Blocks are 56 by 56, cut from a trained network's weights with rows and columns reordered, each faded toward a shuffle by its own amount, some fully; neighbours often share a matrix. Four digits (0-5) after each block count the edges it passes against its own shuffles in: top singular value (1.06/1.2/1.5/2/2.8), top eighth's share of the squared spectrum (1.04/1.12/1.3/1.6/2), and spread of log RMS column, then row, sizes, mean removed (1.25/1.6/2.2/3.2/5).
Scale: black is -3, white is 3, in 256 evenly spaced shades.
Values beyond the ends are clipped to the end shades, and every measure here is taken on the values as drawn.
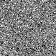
0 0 0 0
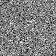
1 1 0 0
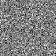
2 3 1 1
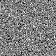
1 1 0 0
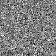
2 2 1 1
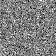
0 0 0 0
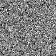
0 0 0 0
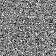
0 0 1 0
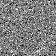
0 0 0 0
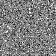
0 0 0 0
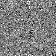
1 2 1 0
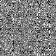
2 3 2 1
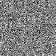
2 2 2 1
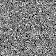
1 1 1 0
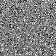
0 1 1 0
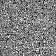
1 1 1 0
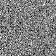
1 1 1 0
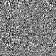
3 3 2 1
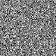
2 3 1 1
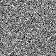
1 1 0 0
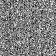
1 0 0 0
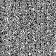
1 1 0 0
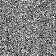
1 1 0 0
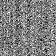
2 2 0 1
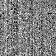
2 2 0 1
